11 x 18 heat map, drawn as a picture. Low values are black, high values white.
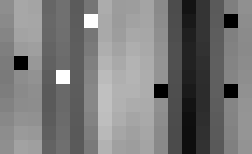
Roughest part: middle left. Lone odd cells: 6, 2 higher and 4 lower than their neighbours. Grain: streaks running down.
